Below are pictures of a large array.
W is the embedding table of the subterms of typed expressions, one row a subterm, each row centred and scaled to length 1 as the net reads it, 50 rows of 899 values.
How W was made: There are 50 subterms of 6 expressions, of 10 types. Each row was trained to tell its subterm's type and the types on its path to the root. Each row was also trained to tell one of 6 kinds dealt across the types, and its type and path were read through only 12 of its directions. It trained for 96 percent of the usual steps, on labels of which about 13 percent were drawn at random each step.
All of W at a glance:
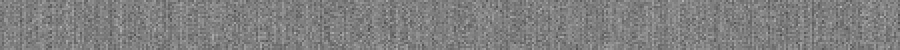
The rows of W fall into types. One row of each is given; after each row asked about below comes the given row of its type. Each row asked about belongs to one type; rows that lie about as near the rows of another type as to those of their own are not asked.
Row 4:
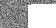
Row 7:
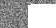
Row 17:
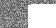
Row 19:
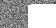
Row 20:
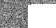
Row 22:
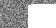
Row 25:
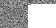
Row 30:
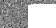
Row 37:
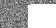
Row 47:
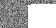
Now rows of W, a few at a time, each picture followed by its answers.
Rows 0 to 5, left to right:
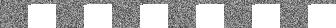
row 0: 37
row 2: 25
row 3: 22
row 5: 20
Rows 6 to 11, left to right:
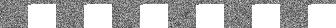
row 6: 7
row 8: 22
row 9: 4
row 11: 25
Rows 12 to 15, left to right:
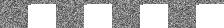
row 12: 25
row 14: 4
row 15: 20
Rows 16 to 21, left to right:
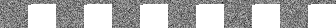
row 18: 20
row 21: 4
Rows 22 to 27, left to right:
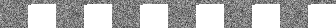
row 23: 47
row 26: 47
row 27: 4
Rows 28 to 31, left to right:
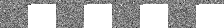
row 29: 30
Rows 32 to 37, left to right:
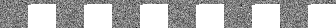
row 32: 37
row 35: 30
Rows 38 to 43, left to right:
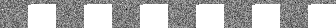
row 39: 30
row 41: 4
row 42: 25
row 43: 20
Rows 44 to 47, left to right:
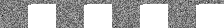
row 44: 17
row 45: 22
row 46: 22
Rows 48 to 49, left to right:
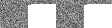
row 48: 17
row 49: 22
